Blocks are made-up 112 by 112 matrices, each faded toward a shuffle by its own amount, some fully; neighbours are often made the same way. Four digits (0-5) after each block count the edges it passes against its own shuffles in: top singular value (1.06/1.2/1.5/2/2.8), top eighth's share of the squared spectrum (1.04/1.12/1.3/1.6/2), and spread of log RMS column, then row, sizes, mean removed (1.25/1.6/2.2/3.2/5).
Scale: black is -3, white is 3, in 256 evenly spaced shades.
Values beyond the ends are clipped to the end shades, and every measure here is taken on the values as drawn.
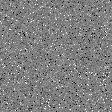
0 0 0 0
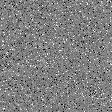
0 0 0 0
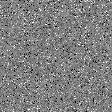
1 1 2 1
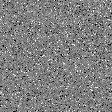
0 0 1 0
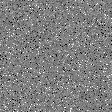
0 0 0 0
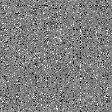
2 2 3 2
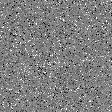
0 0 0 0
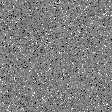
0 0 0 0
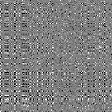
5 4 4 4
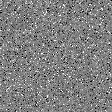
3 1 0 0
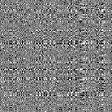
5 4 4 4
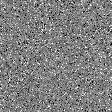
2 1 0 0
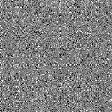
4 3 2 2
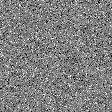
0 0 0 0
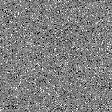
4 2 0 1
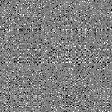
5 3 2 2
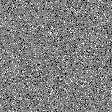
3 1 0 0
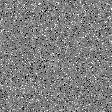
3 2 0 0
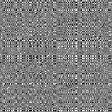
5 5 4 4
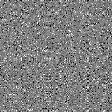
4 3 2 2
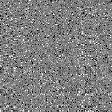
4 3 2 2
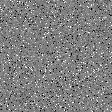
0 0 0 0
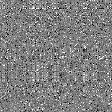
4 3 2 2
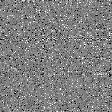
4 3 1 2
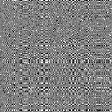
5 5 4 4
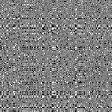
5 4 3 3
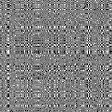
5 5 4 4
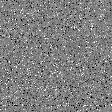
1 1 0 1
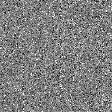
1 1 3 0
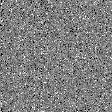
1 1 2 0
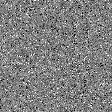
0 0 1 0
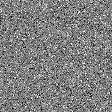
0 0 1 0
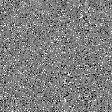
4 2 1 1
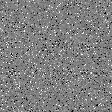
3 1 0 0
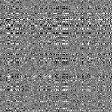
5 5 3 4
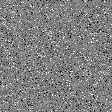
2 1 0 0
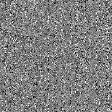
1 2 3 0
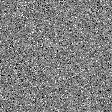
0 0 1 0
